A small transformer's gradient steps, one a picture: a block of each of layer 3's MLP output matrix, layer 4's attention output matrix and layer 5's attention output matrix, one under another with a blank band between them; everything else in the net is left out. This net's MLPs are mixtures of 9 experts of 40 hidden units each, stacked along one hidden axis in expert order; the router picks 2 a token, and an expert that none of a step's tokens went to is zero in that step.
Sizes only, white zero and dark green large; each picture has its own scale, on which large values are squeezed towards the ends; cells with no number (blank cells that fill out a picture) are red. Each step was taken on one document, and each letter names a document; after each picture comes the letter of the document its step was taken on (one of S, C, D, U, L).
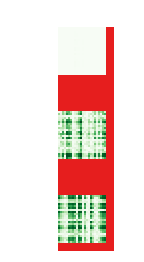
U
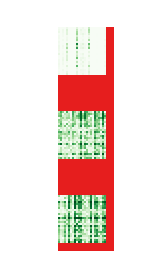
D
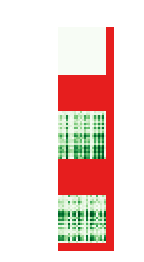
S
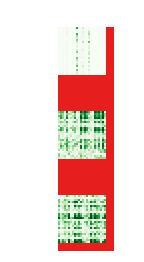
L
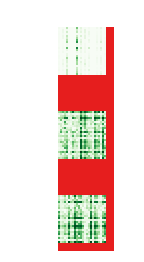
D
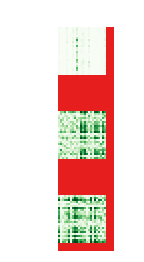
L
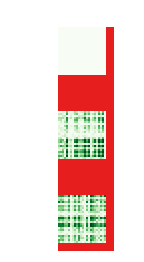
S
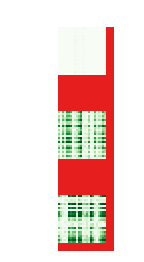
U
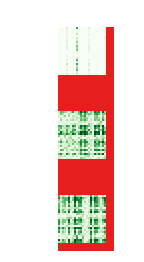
D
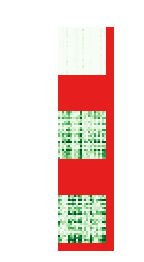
U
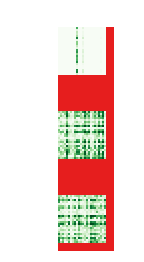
S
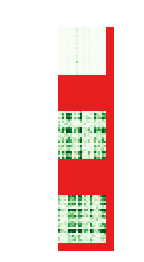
U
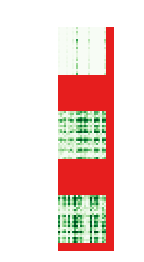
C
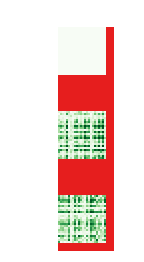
S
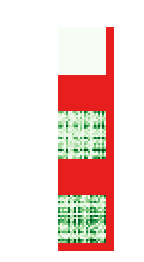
S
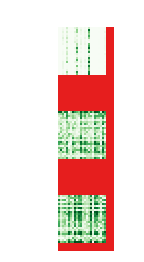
D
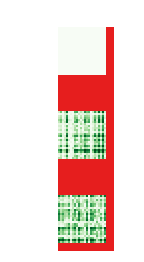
S
